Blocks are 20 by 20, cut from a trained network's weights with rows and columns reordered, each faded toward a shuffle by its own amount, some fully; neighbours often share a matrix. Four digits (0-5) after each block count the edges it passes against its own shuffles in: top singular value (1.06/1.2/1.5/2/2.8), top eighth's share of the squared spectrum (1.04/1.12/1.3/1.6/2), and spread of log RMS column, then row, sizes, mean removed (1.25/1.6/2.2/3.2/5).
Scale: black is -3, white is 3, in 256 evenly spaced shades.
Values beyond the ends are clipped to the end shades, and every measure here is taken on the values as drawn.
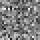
2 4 0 1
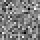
1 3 0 1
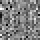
2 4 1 0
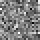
0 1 0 0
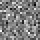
2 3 0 0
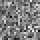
0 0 0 0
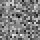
1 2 1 0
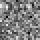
2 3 0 1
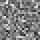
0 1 1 0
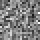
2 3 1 1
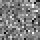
0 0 0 0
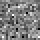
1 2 0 1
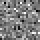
1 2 0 0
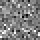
1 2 0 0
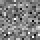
1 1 0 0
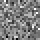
0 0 0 0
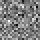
3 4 2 1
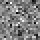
0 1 0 0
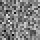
0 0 0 0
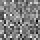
3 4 2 1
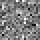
1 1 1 0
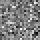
1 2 1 0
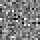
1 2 0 0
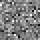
1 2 0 0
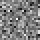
2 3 1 0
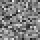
0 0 0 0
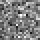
2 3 0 0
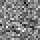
0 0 0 0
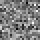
1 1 0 0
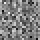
3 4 0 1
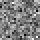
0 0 0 0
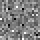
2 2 0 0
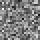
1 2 0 0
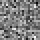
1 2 0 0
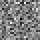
2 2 0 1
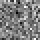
2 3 0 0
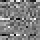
3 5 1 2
